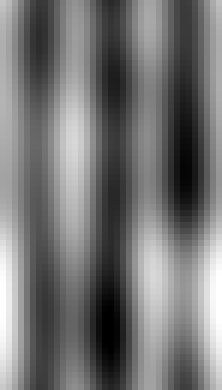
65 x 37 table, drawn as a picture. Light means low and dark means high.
Slope: none. Lone odd cells: none. Ninth with the lowest average: bottom right. Ninth with the highest average: bottom middle. Stripes: upright, repeating 3 times.
